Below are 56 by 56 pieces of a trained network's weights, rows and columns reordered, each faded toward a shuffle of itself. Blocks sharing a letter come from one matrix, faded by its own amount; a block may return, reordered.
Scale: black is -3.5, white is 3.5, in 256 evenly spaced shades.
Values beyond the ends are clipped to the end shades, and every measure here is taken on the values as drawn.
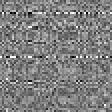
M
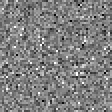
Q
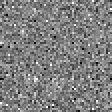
Q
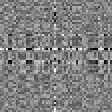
M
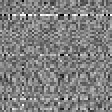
M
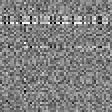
M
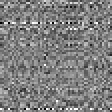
M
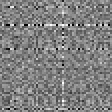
M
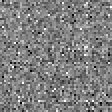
Q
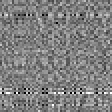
M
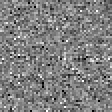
Q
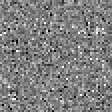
Q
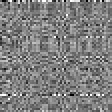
M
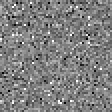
Q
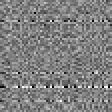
M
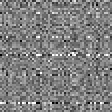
M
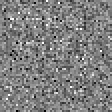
Q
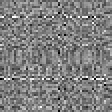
M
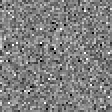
Q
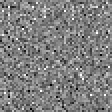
Q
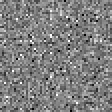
Q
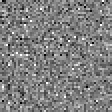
Q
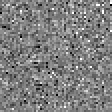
Q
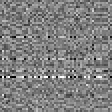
M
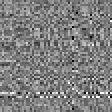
M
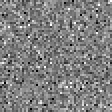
Q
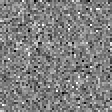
Q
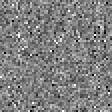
Q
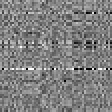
M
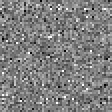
Q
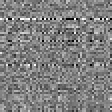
M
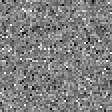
Q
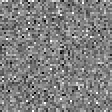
Q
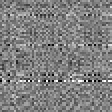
M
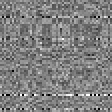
M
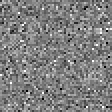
Q
